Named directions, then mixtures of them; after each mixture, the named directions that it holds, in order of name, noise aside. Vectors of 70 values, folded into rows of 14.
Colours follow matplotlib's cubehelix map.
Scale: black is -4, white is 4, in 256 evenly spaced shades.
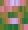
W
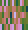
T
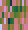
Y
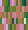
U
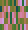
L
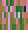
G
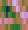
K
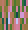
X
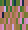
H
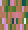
U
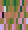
H, Y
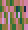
G, L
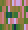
K, L, W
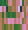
H, K, W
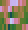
W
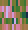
K, U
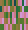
L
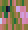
K, W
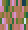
U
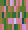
H, W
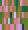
G, T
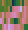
W, Y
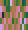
H, L, U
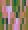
K, X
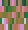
U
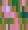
K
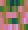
W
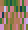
G, H, Y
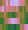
W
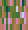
H, K, X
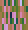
L, T, U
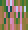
G, Y
